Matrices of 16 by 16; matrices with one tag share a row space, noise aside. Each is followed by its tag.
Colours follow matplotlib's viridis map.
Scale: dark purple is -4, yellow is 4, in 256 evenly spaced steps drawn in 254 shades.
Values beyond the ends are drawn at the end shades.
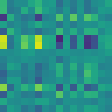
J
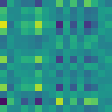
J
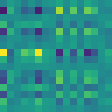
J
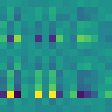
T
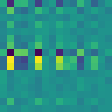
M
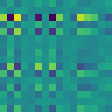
T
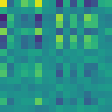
J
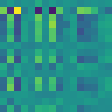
T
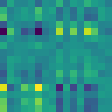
J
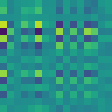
J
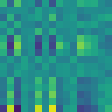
T
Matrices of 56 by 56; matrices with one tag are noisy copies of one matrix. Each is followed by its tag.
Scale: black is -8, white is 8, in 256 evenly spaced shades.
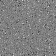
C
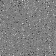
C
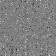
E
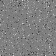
C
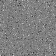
C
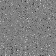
E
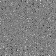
E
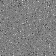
C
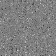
E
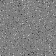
C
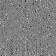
E
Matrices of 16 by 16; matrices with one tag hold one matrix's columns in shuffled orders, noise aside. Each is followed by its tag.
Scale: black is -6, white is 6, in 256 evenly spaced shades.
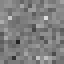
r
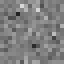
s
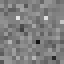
r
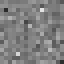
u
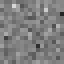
s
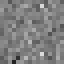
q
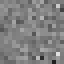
q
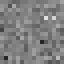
r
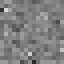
u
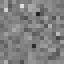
s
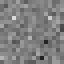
r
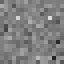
r
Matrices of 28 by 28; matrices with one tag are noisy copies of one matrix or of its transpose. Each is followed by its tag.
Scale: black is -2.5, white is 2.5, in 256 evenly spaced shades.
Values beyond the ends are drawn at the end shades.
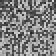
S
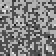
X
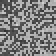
S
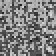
X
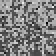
X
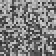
X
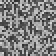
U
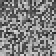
S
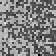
X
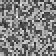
U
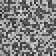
U
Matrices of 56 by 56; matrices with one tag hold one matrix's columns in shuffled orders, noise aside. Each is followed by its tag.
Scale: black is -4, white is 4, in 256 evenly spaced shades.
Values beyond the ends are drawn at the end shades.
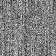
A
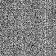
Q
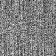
A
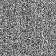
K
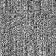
A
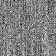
A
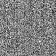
K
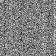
Q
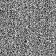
K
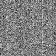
Q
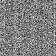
Q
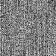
A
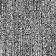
A
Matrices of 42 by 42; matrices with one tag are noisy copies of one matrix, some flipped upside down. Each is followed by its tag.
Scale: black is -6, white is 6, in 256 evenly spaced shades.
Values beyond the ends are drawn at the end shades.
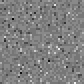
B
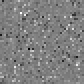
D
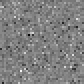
D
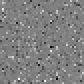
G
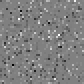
B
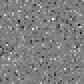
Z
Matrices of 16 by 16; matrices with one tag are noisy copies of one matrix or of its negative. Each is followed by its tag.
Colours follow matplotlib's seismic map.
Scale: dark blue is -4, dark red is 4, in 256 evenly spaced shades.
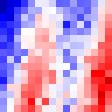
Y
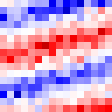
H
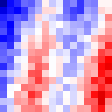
Y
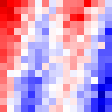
Y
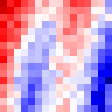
Y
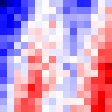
Y
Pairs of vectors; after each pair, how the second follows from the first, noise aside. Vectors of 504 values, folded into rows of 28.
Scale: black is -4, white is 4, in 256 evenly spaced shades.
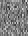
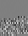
partly zeroed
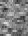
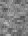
shrunk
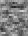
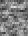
negated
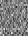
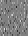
partly zeroed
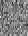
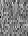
negated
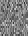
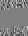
partly zeroed
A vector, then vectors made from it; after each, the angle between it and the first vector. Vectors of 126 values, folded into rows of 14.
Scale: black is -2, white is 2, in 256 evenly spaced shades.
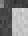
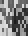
partly opposed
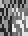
partly aligned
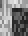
nearly opposite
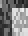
nearly parallel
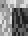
nearly opposite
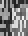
partly aligned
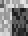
nearly opposite
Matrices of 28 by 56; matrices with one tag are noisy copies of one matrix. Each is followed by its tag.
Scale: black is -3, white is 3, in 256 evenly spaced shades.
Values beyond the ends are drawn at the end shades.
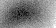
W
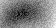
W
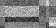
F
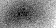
W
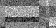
F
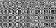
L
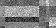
F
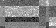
F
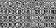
L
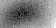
W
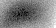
W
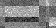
F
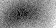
W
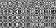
L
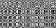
L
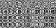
L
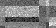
F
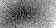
W
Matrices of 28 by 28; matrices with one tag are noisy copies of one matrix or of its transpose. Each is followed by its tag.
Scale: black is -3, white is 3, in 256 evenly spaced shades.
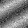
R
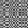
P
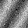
R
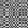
P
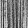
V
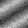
R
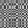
P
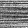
V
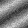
R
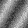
R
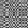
P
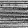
V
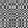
P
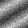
R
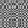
P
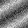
R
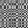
P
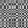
P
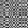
P
